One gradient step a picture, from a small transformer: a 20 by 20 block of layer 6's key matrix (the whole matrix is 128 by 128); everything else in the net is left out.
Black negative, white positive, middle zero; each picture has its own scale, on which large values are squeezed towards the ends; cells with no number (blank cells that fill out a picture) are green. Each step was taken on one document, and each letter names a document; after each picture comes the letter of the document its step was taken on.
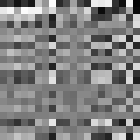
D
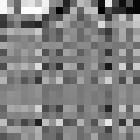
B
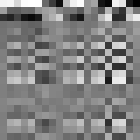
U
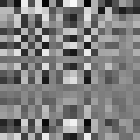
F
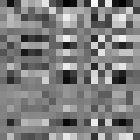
D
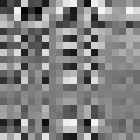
F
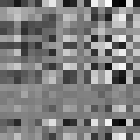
D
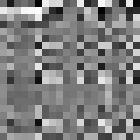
B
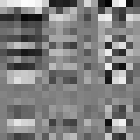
B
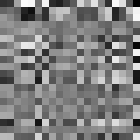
B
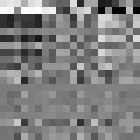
D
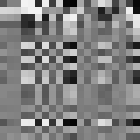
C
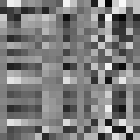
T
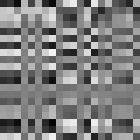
F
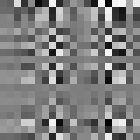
F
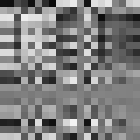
F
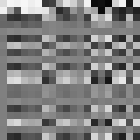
T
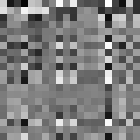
B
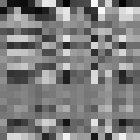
T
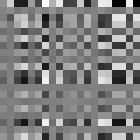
D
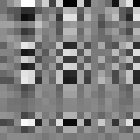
C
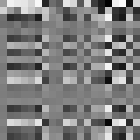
T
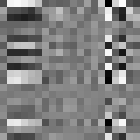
B
